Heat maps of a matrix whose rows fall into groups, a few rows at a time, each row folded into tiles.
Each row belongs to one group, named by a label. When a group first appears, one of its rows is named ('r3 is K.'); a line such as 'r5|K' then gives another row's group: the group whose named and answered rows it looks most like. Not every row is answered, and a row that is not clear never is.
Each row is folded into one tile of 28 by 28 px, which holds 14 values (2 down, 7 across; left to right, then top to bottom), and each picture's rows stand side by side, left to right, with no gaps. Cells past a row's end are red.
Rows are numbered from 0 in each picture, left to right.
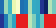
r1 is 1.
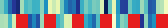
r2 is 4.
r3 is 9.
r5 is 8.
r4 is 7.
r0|1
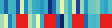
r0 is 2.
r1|4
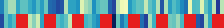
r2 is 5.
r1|4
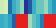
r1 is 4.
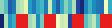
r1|2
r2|4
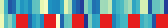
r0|7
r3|8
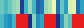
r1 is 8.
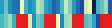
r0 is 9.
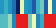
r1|2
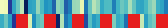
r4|4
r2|8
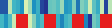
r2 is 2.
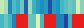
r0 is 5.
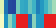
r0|7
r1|8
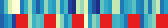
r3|7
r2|1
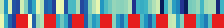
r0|1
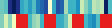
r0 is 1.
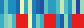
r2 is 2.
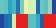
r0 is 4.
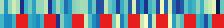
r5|2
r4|2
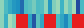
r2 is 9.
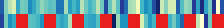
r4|8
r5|1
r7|2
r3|9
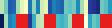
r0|8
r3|7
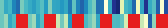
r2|4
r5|2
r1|2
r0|1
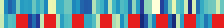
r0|7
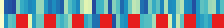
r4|8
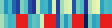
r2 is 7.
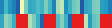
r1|4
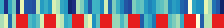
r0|2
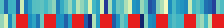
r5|8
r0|2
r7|1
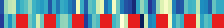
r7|7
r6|7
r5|8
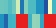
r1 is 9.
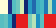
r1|2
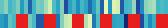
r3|2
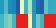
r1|7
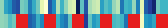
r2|9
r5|7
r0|1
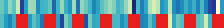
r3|8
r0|9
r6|7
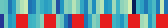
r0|8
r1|5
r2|4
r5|2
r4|9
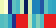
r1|7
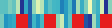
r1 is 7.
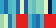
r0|2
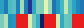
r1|4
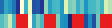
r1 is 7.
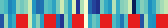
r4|9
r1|7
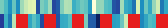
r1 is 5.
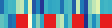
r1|7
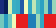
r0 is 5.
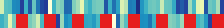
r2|8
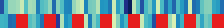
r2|8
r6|2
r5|4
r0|4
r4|1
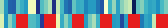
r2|7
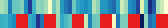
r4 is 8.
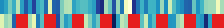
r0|4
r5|2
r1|2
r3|1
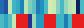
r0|5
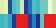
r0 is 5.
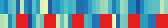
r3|4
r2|4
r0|2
